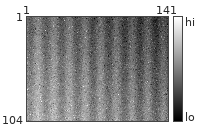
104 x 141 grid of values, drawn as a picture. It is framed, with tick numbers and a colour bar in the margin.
Ninth with the lowest average: top right. Mirror symmetry: none. Slope: up to the bottom left. Stripes: upright, repeating 9 times. Histogram: bell-shaped. Ninth with the highest average: bottom left.
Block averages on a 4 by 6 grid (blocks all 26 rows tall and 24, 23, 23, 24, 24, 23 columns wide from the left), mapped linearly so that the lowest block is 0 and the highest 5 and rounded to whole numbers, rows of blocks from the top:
221100 / 332211 / 443322 / 554433
